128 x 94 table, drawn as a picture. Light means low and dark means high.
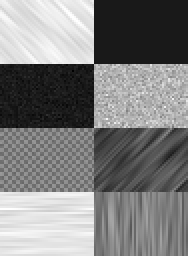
The table splits into 4 rows of 2 panels. Panel 1,1: very low, slanting down to the right, faint in contrast. Panel 1,2: very high, flat. Panel 2,1: very high, fine-grained, faint in contrast. Panel 2,2: low, fine-grained. Panel 3,1: middling, checkered. Panel 3,2: high, slanting up to the right. Panel 4,1: very low, streaked across, faint in contrast. Panel 4,2: middling, streaked downward.
